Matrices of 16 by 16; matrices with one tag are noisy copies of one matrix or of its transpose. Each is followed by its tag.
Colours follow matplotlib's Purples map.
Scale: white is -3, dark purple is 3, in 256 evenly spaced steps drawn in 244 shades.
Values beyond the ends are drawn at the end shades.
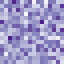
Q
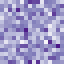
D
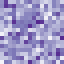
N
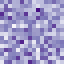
Q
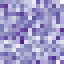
N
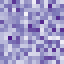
Q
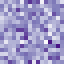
D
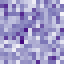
N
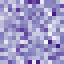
D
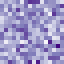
D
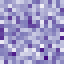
D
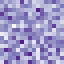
Q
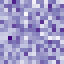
Q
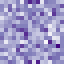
D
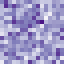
N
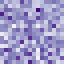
Q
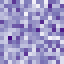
Q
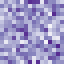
D
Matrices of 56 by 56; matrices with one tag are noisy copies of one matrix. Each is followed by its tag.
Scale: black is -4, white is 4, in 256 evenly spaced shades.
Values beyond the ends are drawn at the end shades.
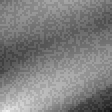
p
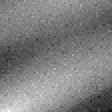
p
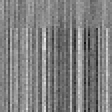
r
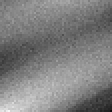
p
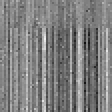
r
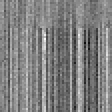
r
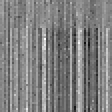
r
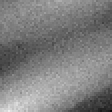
p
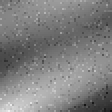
p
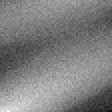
p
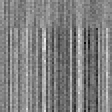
r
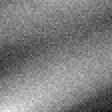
p
